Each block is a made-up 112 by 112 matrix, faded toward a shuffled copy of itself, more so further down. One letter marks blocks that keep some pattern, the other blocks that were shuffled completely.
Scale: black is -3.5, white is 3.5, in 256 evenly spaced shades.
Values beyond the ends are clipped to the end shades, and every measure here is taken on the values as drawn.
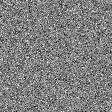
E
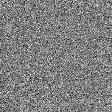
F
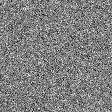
E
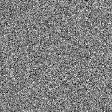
F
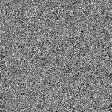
F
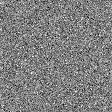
E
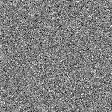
E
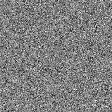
F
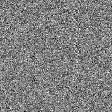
F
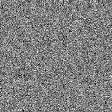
F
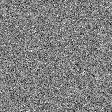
E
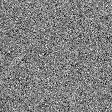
E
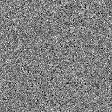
F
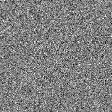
F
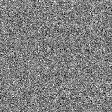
F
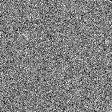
F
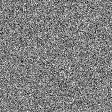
E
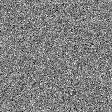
E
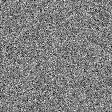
E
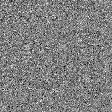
F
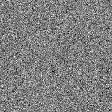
F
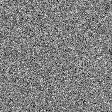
E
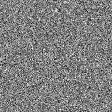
F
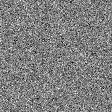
E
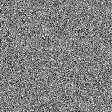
F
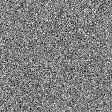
F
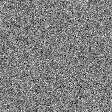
E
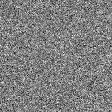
F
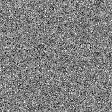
F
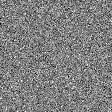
E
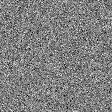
E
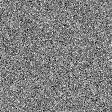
E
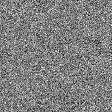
F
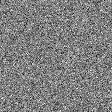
F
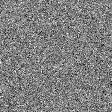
E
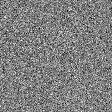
E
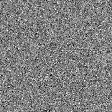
F
